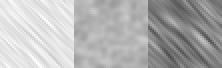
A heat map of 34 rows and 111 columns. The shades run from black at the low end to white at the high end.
The table splits into one row of 3 panels. Panel 1,1: very high, slanting down to the right, faint in contrast. Panel 1,2: high, blotchy, faint in contrast. Panel 1,3: middling, slanting down to the right.
